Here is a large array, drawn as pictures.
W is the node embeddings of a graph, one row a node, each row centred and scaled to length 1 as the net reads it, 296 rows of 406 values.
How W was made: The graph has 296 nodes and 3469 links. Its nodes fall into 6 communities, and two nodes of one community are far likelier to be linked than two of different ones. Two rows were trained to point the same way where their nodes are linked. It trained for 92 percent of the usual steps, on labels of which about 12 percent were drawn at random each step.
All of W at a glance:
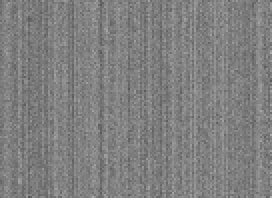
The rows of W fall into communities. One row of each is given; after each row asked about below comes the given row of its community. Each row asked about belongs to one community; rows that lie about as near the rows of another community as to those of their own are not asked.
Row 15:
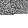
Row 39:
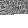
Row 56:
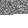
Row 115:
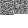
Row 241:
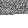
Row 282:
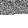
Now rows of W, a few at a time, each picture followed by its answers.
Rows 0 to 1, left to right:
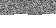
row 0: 115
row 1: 15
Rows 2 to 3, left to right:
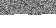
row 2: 115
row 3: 56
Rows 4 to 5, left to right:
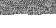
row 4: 39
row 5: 39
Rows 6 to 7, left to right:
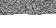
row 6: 241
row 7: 282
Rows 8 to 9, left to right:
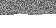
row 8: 15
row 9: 39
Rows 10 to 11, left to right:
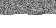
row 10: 56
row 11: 15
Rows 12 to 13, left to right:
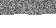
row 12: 56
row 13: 282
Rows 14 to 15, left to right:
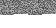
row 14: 282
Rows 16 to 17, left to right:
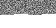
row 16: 241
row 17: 282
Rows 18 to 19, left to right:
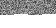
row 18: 39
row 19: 39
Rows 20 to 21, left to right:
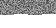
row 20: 39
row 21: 15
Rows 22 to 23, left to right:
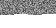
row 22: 15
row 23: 282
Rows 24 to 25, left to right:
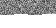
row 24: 39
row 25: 39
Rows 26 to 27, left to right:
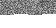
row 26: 56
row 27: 115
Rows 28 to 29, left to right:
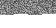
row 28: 282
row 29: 115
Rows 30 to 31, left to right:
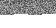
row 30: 39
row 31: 115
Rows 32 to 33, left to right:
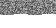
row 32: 56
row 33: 56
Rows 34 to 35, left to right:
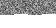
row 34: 115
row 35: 241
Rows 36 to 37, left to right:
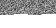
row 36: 241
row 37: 282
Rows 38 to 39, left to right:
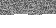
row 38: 115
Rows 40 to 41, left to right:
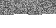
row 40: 56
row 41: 115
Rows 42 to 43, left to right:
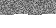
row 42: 282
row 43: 15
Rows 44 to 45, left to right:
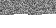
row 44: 15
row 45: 241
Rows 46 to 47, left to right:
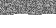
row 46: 241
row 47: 56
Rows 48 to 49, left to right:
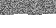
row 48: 56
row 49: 241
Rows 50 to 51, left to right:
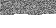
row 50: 115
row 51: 282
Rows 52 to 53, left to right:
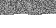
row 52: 241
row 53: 282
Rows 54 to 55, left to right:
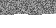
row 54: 241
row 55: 115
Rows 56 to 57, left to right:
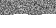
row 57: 39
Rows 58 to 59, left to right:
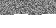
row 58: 115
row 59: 241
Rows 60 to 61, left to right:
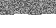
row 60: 115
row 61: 56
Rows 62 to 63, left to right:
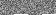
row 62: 39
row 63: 115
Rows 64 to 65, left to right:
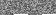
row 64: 282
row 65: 115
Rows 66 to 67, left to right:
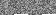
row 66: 115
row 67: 39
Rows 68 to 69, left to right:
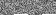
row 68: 241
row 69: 15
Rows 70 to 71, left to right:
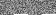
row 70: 56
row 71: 282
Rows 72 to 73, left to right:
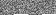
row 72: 241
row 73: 115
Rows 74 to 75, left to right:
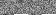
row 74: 15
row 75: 241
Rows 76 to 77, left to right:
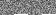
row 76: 15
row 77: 56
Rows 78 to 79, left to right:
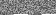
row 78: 39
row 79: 282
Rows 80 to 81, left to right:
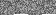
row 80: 56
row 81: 39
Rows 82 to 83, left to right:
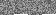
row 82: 56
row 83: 15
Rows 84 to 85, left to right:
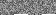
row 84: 15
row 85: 241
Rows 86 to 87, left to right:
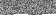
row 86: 282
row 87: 39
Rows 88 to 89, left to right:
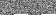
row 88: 282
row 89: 56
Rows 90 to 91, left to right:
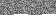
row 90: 56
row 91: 39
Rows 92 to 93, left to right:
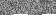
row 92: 39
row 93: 15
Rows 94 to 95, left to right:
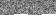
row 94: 15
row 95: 241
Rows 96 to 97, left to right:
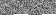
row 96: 39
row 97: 115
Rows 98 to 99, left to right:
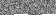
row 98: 115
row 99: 39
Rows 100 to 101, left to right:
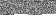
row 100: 115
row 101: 282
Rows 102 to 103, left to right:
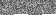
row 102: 241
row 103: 115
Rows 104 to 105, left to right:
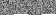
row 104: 39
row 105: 56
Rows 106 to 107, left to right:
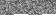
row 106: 282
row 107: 115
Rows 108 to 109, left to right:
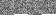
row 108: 56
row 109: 282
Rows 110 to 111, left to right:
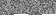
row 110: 15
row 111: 115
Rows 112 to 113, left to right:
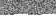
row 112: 15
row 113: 39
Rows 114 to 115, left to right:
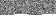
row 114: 56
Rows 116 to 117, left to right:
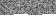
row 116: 241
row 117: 115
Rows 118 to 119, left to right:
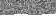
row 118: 15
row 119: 115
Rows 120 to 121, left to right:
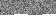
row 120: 115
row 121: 15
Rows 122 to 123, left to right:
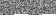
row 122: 115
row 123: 56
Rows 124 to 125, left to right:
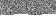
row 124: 282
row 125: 39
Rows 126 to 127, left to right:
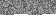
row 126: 115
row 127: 115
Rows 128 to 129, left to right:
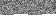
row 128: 282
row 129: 39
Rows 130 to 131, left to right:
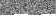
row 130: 115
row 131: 282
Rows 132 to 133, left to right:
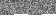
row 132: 115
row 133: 282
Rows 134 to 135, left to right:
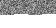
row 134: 115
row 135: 39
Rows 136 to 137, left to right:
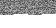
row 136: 56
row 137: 282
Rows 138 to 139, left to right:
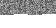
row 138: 115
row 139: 15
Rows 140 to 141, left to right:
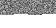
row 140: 282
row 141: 115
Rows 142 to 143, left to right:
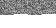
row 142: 241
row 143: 241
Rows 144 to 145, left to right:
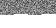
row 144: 282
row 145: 282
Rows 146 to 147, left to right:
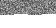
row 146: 115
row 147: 241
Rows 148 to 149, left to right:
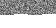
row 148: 115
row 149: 39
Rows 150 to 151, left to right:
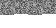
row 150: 115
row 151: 115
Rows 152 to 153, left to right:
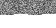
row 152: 282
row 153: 282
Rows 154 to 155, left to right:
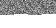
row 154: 39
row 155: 241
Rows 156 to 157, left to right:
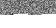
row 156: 282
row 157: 241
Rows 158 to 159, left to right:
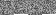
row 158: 56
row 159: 15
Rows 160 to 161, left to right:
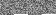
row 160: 115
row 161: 15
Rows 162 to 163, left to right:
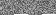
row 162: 15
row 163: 282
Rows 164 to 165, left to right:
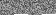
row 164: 39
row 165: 241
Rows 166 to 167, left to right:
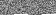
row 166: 39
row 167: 282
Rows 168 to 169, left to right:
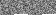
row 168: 115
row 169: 282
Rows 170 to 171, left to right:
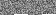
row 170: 115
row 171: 56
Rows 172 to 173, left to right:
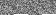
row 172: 282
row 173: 115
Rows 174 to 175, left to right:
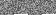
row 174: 39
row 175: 15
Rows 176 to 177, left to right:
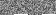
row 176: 39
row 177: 241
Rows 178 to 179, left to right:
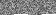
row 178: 56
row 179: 282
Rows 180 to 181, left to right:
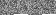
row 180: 241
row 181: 115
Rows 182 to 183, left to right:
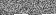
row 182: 15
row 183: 56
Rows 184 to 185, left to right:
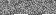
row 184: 15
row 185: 15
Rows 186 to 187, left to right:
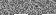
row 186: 15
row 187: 15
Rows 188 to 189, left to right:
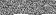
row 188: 56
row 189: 282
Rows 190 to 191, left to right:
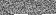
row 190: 115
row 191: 282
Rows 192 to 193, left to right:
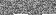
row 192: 56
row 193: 115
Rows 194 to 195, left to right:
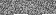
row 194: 56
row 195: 39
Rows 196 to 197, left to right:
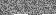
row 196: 241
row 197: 39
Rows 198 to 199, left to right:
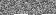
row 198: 241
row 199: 56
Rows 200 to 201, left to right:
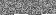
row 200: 115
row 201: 56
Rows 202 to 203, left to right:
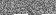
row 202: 56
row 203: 241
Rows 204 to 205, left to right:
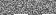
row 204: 241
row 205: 15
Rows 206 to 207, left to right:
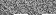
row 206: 241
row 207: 115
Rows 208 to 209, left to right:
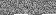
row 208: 39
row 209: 282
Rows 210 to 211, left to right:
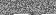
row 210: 282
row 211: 241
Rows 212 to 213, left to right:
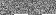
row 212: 115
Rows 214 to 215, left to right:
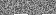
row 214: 241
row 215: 39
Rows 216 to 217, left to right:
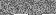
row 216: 241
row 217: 15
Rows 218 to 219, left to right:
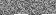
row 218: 15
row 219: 241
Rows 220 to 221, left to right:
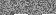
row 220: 15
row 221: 241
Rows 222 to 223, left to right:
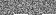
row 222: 56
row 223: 282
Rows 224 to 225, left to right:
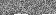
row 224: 15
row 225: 39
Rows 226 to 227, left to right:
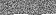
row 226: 56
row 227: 282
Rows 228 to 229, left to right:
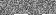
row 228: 39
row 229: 115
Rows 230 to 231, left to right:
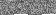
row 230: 15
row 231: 15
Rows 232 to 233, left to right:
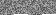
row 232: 56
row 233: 282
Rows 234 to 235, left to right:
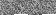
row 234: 15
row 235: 15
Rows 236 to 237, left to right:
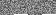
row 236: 56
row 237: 15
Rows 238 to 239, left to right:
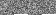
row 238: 39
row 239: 282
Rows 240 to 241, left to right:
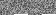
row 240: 39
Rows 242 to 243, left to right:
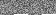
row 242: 282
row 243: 241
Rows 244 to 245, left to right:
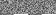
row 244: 39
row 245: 15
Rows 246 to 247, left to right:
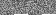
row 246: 115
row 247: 39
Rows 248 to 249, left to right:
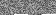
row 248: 115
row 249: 282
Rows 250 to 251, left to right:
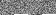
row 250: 115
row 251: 282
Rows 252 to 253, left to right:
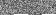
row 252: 282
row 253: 56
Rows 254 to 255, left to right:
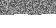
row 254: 115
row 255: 241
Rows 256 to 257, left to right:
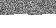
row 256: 56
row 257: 39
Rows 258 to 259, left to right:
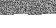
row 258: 241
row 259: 56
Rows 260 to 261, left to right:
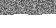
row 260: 241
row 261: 115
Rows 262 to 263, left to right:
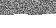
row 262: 56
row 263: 15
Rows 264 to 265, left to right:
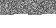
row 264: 282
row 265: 39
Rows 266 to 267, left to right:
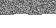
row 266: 15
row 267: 115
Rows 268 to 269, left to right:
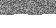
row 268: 282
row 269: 39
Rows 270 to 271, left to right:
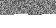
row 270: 39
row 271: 39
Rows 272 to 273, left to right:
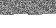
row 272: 282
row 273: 39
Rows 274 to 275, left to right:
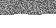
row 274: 15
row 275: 282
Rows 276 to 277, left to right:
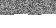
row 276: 282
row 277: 241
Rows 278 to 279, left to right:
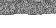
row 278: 15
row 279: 15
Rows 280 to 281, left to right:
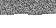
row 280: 282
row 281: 15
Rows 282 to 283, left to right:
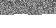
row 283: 115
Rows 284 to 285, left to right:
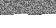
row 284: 241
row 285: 15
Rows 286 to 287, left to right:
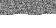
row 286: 56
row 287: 56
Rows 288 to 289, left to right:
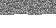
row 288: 115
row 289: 115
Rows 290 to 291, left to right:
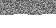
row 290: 282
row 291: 241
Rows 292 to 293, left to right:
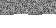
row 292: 15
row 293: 15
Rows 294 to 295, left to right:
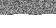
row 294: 282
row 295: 56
